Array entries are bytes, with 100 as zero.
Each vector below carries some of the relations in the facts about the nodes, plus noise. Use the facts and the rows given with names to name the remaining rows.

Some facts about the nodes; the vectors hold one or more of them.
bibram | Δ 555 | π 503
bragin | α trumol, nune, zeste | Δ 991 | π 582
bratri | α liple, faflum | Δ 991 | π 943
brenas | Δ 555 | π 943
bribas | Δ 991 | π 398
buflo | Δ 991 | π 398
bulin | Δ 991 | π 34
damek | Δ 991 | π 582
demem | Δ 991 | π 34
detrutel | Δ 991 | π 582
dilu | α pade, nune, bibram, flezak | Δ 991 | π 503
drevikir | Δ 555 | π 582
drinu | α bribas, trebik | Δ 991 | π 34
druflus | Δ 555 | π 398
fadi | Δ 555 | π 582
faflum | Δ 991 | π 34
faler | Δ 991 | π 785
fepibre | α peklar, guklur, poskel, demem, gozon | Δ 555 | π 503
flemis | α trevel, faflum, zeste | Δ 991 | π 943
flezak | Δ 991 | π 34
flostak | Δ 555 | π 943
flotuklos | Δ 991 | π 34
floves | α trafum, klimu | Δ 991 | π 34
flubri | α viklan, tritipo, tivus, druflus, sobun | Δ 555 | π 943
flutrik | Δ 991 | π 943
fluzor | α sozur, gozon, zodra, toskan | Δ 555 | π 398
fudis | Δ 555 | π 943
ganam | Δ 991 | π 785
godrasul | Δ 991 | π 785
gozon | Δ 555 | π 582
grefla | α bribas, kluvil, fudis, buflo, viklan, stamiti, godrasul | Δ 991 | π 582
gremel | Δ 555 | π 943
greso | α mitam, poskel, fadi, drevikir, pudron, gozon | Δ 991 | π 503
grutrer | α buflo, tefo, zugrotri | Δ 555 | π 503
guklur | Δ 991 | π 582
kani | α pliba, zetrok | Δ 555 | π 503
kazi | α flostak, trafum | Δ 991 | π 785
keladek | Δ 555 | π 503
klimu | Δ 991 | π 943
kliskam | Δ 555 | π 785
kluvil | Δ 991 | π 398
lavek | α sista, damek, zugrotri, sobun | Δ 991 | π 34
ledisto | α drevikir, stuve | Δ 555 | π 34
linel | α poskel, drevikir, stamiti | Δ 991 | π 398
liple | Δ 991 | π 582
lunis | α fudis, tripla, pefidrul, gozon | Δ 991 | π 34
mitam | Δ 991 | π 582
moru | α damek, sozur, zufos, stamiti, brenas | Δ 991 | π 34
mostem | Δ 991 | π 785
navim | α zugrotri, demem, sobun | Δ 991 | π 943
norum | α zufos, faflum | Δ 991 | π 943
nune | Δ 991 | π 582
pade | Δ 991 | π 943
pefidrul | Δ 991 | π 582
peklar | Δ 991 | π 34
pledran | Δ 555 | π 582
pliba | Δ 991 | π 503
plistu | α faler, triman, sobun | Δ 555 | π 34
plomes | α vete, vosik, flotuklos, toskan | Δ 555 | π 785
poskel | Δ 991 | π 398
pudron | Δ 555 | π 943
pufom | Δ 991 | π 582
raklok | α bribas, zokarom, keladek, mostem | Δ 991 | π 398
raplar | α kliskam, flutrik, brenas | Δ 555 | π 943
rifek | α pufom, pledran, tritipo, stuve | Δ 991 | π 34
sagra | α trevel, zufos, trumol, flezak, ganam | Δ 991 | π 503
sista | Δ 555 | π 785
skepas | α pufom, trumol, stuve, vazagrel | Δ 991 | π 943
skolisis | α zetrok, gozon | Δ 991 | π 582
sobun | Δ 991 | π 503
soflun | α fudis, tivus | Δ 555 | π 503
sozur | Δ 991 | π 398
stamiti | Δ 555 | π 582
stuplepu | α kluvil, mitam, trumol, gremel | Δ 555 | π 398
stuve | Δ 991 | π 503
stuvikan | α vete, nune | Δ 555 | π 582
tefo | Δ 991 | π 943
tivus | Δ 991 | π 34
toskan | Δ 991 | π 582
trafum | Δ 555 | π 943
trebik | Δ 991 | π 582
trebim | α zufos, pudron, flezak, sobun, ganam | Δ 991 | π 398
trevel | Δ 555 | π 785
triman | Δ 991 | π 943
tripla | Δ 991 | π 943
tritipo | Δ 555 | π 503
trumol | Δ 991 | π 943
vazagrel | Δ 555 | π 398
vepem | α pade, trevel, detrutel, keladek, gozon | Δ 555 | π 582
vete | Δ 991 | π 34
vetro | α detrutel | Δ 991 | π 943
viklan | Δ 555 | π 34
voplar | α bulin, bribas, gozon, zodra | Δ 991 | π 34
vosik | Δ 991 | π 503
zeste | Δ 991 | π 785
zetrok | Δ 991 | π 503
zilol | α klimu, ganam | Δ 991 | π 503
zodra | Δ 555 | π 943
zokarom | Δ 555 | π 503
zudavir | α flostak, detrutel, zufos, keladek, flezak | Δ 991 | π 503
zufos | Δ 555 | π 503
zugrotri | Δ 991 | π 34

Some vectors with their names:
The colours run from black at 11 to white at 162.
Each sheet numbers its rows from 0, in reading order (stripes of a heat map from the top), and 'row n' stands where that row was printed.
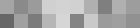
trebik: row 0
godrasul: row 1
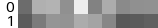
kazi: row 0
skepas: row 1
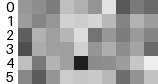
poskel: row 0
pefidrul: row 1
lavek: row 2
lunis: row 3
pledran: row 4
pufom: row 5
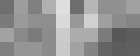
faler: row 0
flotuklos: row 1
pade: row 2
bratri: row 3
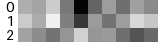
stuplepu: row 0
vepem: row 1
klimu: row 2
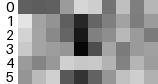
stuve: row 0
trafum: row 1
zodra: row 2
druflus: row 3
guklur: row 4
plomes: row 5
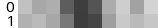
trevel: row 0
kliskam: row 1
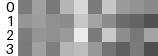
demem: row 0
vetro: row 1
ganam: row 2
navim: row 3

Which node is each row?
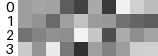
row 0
kani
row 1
flutrik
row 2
zilol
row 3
stuvikan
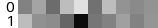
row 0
zugrotri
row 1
gremel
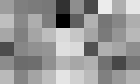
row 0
tritipo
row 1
vazagrel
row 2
liple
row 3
greso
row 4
trumol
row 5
detrutel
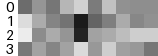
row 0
tivus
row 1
brenas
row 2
gozon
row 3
bulin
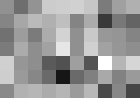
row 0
mitam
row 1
trebim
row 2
peklar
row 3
mostem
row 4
keladek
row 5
pudron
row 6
raklok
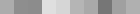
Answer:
damek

